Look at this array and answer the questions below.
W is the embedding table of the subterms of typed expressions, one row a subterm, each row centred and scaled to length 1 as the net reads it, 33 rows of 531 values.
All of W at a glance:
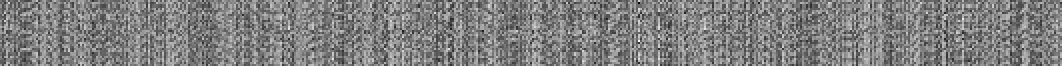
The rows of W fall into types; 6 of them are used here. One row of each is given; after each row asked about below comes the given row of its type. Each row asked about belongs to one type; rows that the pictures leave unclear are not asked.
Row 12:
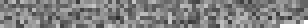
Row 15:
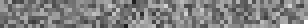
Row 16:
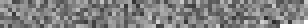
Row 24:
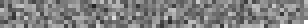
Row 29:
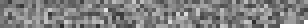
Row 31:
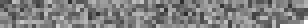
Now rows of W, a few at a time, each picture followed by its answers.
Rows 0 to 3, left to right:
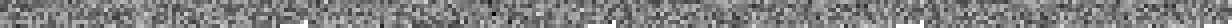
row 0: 31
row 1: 29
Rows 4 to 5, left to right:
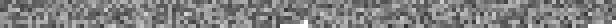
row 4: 31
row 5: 29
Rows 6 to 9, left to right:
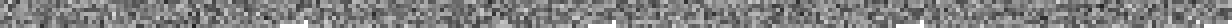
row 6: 12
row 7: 24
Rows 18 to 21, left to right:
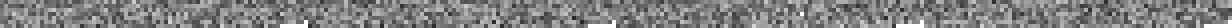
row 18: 29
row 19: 29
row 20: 15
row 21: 31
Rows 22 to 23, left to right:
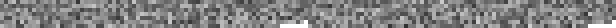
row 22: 12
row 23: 29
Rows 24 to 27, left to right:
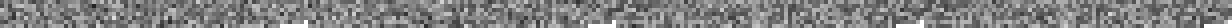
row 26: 31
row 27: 31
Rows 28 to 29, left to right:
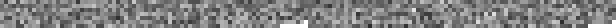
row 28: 12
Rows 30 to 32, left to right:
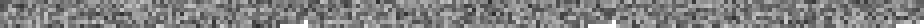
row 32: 12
